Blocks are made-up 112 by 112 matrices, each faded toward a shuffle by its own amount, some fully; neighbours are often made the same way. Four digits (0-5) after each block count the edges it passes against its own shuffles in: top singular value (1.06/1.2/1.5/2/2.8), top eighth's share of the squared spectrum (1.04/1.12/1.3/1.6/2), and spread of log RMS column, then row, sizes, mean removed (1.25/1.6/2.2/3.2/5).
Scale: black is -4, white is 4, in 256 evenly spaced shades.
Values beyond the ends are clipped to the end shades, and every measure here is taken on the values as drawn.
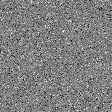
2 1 0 0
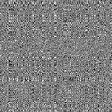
5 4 3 3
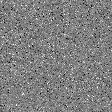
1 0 0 0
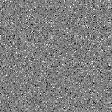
4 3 1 1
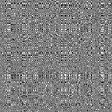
5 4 3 3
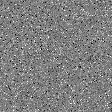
2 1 0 0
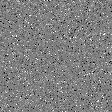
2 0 0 0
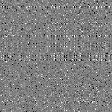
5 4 2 3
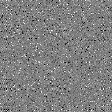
4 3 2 1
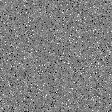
0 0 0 0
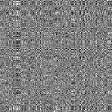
5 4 3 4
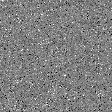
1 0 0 0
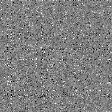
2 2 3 2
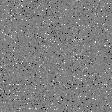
2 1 0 0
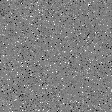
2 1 0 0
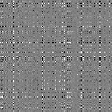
5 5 4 4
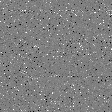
2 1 0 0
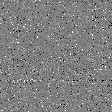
3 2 1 1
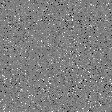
3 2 1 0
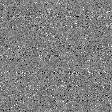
1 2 0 3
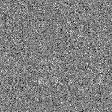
3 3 1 1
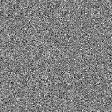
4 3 2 2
